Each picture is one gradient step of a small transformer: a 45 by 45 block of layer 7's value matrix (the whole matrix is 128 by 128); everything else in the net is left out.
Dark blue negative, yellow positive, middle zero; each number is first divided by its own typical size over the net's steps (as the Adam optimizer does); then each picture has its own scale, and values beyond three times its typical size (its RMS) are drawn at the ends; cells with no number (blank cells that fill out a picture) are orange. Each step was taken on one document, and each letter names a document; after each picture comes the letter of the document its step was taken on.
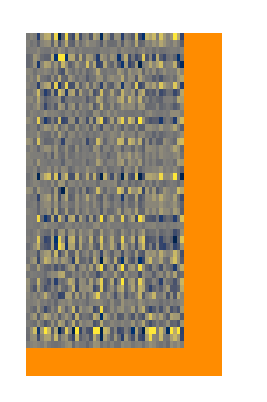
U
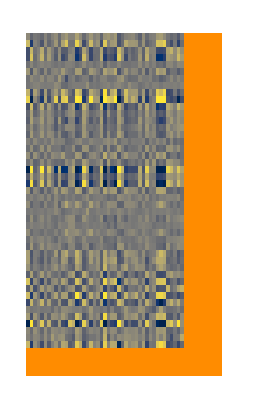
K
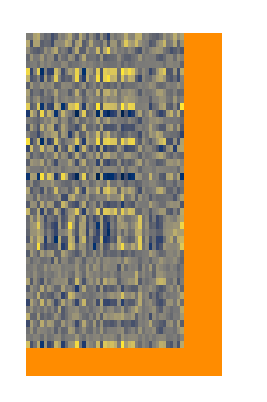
K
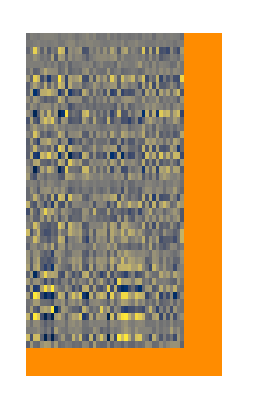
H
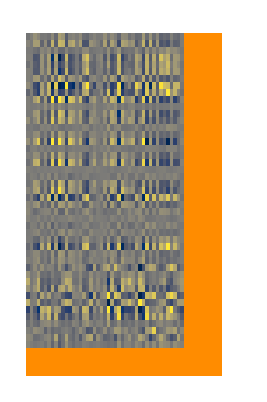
U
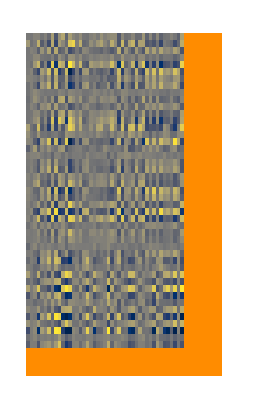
H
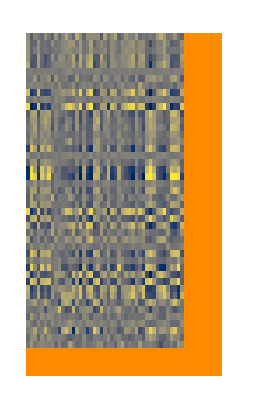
K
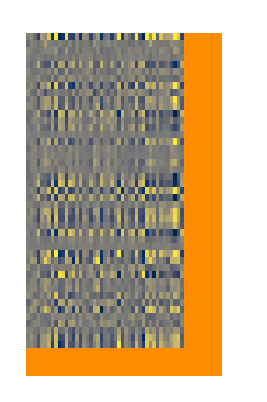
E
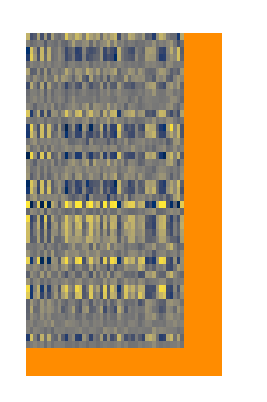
K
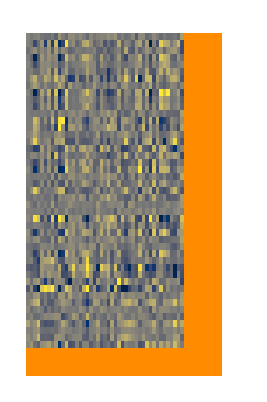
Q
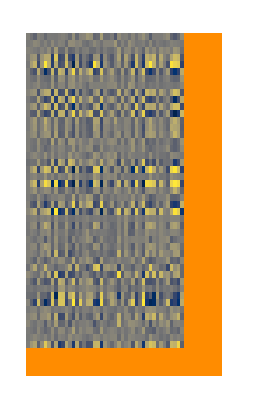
H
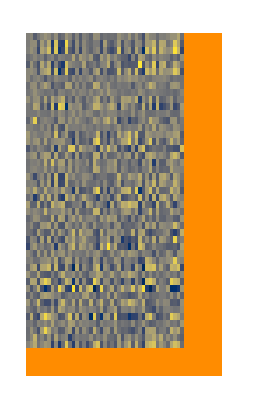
H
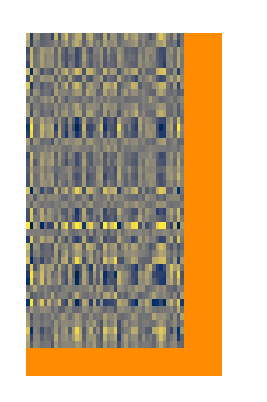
K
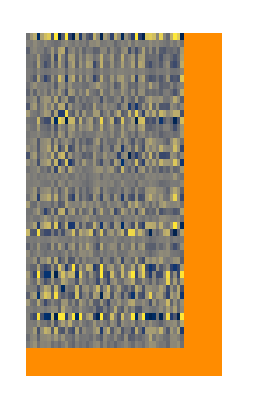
E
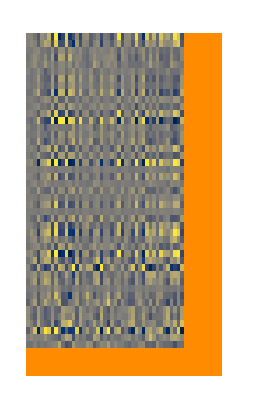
E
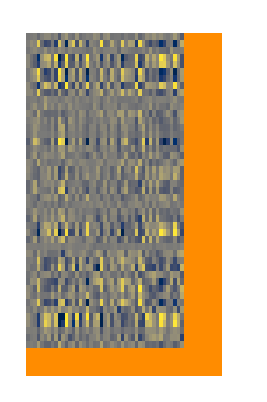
U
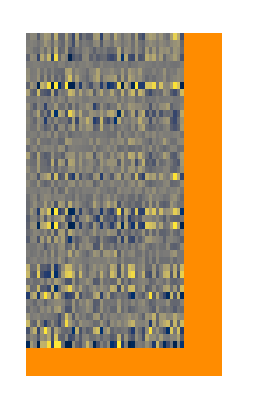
U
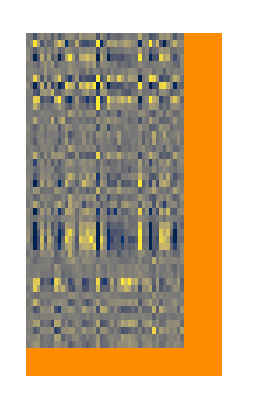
Q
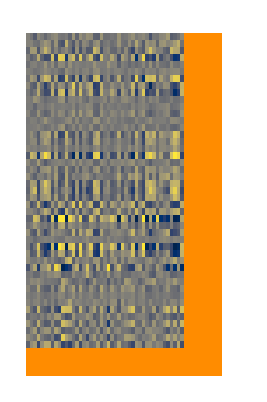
H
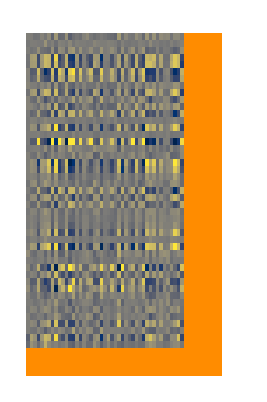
E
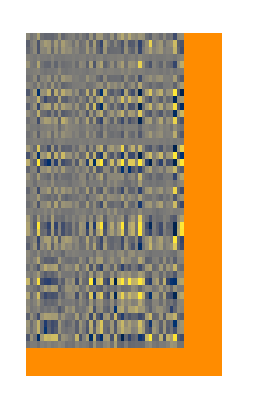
Q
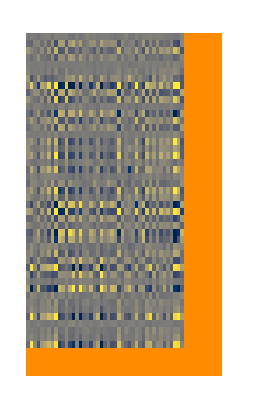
U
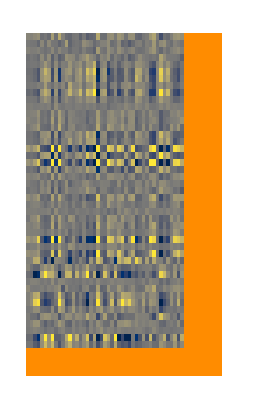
Q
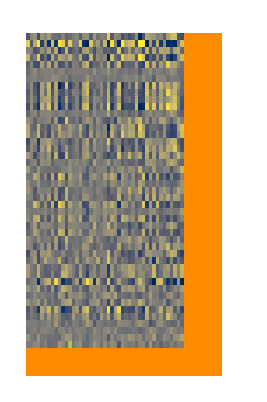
H
